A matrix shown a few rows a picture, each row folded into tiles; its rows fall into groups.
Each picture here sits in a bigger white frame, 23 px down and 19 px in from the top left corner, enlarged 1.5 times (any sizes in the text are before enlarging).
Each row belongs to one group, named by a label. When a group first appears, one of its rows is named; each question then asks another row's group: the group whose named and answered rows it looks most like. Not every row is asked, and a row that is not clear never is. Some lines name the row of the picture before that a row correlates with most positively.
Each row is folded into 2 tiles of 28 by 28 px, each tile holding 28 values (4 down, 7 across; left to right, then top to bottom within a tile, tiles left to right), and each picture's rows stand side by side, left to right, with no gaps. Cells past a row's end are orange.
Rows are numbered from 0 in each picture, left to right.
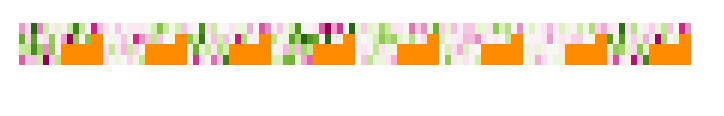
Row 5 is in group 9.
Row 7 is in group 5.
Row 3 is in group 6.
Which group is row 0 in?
5
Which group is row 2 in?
5
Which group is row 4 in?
6
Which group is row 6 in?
9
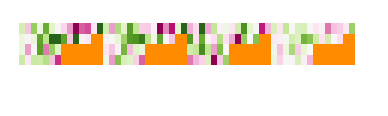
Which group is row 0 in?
6
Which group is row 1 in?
6
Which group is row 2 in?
5
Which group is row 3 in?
6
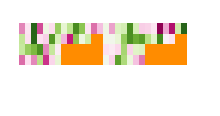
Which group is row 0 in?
5
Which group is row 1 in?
6
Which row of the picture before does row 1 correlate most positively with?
1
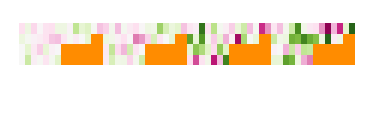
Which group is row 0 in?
9
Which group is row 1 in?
9
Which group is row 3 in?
6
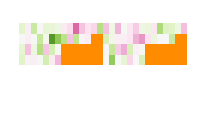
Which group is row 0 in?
6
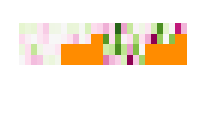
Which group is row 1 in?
5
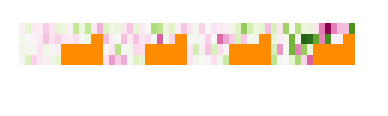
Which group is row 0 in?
9
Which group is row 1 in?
9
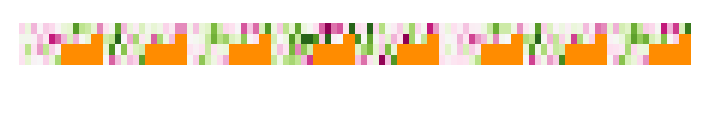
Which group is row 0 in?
9
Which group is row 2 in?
6
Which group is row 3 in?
6
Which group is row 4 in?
5
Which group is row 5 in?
9
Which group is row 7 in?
6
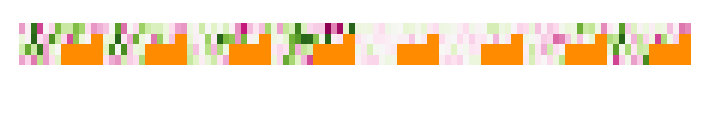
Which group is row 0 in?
5
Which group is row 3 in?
6
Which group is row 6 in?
9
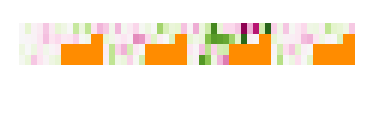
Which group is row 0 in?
9
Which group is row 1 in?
9
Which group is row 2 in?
6
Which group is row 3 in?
9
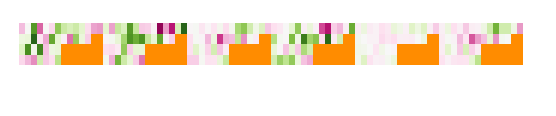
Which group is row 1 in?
6
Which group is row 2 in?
9
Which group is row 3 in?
6
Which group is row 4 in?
9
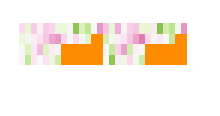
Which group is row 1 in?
9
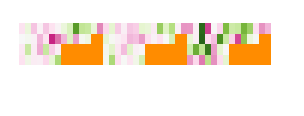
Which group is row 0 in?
9
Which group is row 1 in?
9
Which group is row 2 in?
5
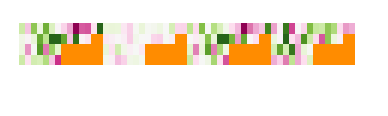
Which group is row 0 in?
6
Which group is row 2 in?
6
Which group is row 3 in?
5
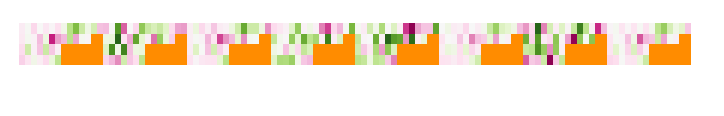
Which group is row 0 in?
9
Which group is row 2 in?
9
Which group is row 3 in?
6
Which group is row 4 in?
6
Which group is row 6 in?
5
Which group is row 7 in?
9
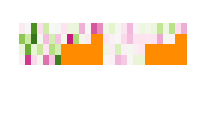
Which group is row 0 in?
5
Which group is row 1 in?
9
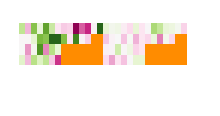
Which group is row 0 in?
6
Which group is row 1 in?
9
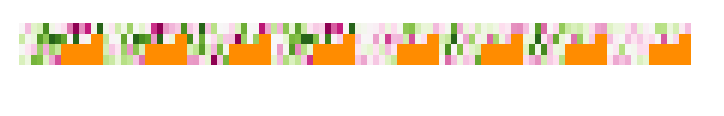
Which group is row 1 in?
6
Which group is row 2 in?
5
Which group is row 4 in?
9
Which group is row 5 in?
5
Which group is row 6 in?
5
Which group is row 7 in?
9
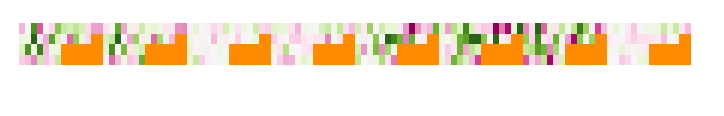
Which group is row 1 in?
5
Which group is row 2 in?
9
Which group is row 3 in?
9
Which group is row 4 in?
6
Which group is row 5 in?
6
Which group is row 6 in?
5
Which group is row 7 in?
9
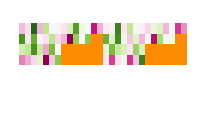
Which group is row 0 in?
5
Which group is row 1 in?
5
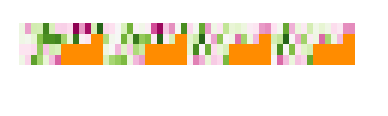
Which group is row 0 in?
6
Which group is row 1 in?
6
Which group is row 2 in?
5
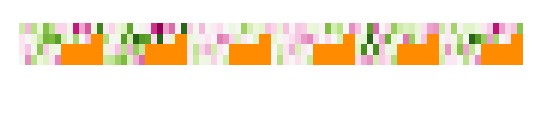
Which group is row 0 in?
6
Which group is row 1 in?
6
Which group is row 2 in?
9
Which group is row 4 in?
5
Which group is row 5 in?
6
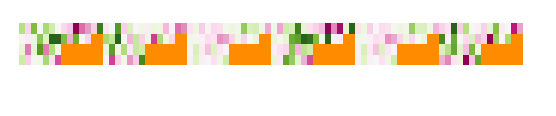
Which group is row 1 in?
5
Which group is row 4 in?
9
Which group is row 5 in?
5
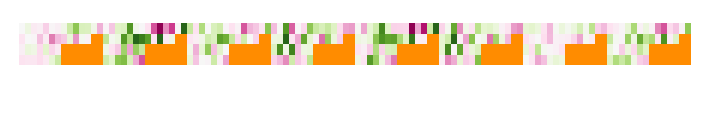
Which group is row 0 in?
9
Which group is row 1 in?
6
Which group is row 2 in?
6
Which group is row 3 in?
5
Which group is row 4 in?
6
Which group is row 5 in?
5
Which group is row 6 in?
9
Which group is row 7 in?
6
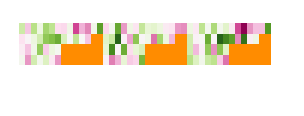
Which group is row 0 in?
6
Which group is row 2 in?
6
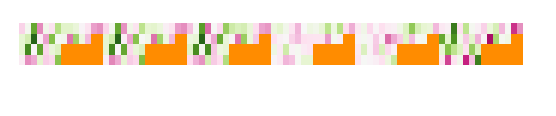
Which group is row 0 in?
5
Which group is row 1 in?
5
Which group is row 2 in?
5
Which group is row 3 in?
9
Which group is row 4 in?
9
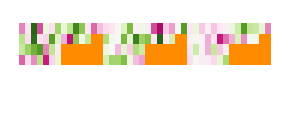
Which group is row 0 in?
5
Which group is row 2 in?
9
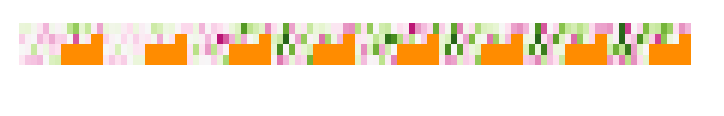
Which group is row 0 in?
9
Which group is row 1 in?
9
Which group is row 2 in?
9
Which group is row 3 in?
5
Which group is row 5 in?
5
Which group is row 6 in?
5
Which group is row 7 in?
5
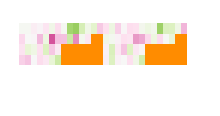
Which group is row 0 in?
9
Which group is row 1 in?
9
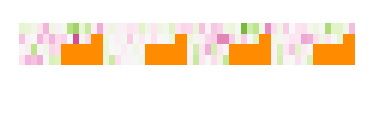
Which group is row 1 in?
9
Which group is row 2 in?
9
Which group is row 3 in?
9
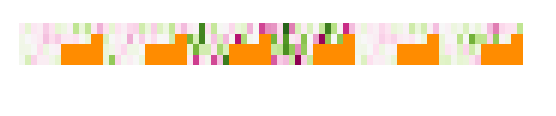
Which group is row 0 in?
9
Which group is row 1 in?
9
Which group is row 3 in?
5
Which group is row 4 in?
9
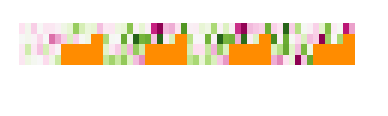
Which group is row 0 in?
9
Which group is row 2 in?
6
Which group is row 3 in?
5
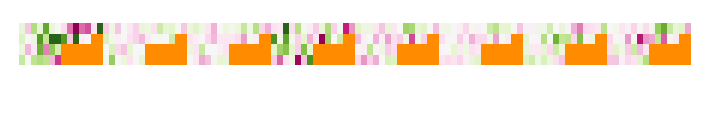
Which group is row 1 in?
9
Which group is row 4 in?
9
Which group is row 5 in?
9
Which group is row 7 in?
9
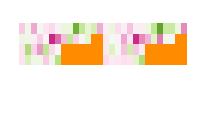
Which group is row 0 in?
9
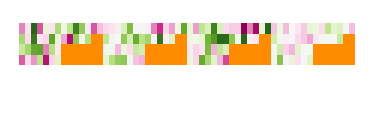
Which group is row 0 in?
5
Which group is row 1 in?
6
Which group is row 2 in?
6
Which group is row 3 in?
9
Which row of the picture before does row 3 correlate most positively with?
0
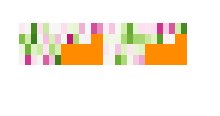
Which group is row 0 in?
5
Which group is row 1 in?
6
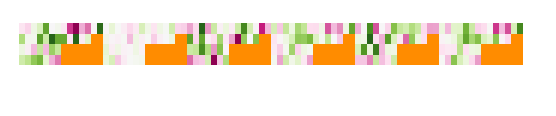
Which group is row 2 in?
5
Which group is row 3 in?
6
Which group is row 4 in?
5
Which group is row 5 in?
6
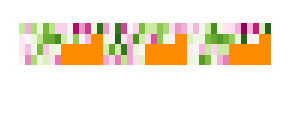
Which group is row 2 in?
6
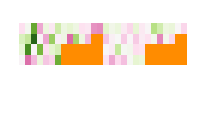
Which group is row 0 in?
5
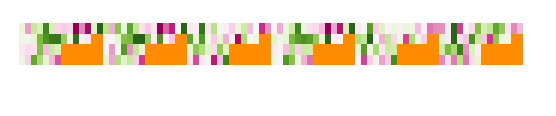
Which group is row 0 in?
6
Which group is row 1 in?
6
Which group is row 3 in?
6
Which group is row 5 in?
5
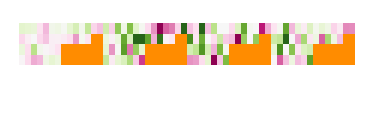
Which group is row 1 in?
6
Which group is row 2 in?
5
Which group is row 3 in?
5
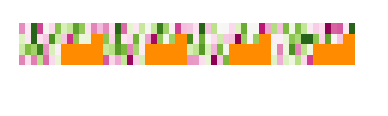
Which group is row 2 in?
5
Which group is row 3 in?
6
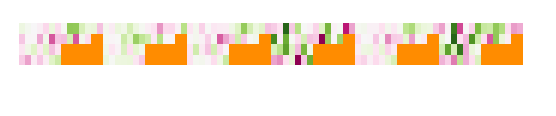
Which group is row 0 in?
9
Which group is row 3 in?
5
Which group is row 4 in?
9
